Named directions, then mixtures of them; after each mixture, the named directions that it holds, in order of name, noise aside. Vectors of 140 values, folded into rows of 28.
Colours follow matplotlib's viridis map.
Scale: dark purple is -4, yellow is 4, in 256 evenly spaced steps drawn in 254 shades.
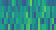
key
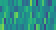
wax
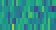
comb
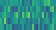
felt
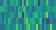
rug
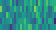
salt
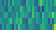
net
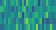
rug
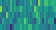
salt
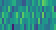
felt, key, net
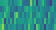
wax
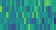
felt, salt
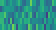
comb, wax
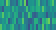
net, rug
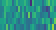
felt, key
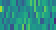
key, salt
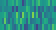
comb, felt, net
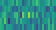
comb, felt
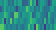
wax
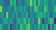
key, salt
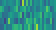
felt, rug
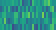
felt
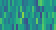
net, rug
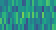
comb, felt, net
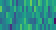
salt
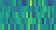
key, wax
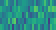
comb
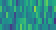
salt
